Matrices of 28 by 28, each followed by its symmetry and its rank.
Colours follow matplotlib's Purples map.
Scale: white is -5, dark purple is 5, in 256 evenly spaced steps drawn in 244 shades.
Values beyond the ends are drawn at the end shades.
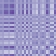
symmetric, rank one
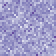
symmetric, full rank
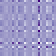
neither, rank one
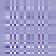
neither, rank one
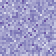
symmetric, full rank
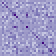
symmetric, rank five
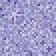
symmetric, full rank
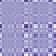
symmetric, rank one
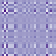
neither, rank one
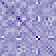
symmetric, rank five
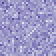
symmetric, full rank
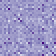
symmetric, rank five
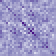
symmetric, rank five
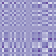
symmetric, rank one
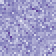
symmetric, full rank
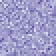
symmetric, full rank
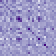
symmetric, rank five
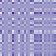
symmetric, rank one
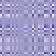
neither, rank one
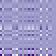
neither, rank one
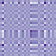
symmetric, rank one
